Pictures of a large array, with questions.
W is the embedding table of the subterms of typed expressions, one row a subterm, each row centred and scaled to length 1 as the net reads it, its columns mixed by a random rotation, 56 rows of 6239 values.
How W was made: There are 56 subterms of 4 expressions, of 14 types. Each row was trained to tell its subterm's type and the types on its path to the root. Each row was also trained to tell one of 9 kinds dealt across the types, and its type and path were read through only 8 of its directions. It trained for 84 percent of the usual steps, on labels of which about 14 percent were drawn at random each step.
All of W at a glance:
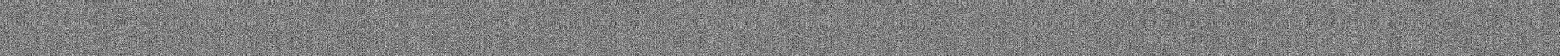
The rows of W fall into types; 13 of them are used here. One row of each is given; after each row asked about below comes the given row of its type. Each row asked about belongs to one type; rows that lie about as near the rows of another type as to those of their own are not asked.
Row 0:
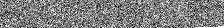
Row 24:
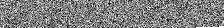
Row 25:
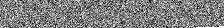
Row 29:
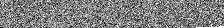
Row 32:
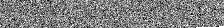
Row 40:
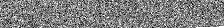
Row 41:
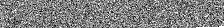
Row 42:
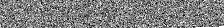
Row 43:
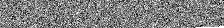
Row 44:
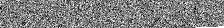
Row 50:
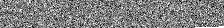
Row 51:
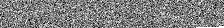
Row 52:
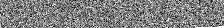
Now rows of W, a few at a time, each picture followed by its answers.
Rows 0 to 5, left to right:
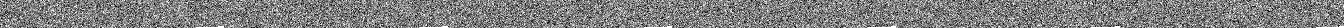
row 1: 50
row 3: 0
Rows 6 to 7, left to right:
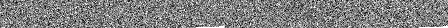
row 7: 52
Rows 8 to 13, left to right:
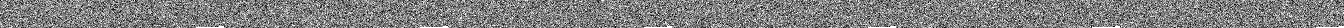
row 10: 25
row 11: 51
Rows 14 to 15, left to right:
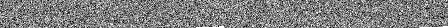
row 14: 42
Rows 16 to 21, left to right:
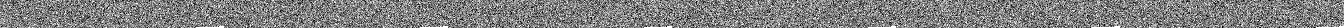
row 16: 43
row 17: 44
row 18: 42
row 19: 29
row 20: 50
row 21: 43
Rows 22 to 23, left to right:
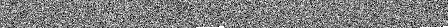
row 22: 24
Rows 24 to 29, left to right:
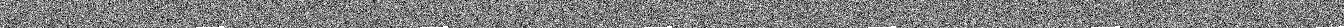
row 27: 40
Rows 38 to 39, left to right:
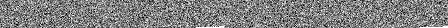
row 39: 43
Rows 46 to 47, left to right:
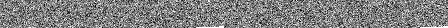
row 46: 42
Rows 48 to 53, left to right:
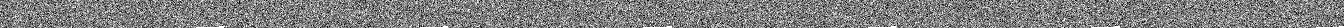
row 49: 32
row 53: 51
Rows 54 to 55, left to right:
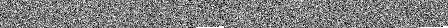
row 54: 51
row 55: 25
